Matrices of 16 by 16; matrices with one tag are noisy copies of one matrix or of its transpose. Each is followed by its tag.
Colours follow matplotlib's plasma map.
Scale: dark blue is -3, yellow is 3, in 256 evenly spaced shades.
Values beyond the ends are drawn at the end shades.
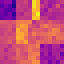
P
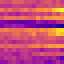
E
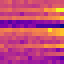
E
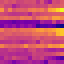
E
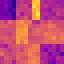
P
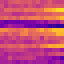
E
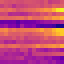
E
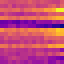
E
